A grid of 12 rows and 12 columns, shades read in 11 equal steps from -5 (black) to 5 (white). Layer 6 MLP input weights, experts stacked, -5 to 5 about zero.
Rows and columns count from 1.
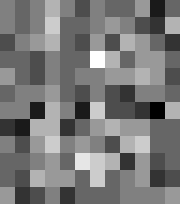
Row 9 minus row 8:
3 2 -1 1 3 2 -1 -4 1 2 0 0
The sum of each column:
-7 -16 -4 17 -11 -10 15 -3 -4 6 -18 -8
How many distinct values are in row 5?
5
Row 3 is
-2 0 1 2 -1 -2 1 -2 2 1 -1 -3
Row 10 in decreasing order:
4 3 2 1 1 0 -1 -1 -1 -1 -2 -3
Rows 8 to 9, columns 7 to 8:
1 2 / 0 -2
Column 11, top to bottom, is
-4 -3 -1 1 1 0 -5 -1 -1 -2 -3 0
